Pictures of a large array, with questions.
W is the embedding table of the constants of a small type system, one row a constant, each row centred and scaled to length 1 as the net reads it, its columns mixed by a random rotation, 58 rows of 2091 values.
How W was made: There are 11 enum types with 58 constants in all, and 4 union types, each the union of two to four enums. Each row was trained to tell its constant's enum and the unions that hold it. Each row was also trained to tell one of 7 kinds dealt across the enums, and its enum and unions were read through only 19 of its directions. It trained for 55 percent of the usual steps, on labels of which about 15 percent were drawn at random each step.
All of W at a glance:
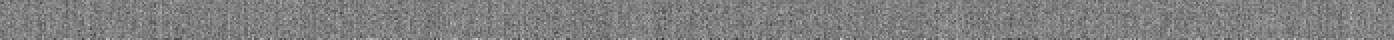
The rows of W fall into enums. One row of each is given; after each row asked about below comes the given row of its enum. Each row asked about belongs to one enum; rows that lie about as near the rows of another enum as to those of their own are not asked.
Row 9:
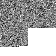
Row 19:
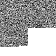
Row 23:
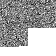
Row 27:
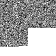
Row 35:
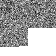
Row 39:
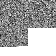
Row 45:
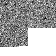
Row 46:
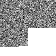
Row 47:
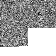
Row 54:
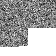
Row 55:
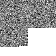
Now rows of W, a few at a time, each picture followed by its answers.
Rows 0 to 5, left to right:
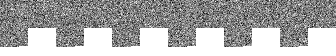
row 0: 55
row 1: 19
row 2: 45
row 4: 54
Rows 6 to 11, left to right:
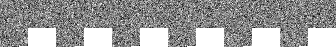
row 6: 9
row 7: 27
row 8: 35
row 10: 19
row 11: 35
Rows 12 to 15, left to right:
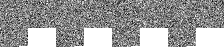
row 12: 55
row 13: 45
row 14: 45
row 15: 27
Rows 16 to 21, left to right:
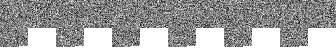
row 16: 54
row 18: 19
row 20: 54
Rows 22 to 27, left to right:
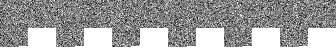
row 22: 39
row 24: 19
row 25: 23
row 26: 27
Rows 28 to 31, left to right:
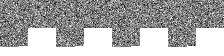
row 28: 27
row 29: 19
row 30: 23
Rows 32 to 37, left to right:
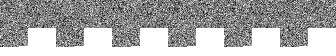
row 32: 46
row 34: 35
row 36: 46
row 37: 23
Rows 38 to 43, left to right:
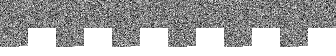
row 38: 55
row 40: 27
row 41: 23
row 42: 54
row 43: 27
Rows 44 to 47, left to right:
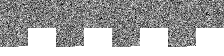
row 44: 23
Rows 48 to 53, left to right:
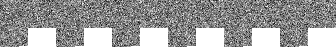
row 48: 54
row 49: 45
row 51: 39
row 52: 35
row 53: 39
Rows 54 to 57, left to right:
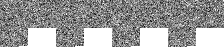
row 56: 35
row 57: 46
